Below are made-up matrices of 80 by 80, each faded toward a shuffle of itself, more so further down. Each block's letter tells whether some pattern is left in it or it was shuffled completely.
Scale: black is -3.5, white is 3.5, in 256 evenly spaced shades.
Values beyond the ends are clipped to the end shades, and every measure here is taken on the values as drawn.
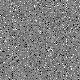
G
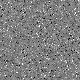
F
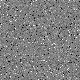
F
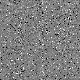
G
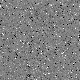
F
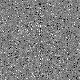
G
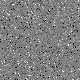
F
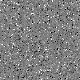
G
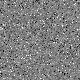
F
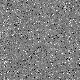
G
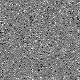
G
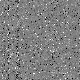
G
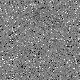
G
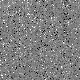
G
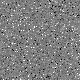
F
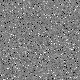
F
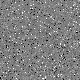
F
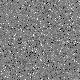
F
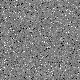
F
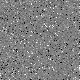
G
